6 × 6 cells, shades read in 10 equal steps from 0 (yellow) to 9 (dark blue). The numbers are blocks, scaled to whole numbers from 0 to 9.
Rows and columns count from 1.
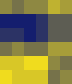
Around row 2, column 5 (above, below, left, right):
2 6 8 6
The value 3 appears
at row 1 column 6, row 4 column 5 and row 4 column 6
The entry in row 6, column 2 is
1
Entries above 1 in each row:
6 6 6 6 2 2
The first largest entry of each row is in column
2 1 3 1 6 5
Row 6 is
0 1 1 1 5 4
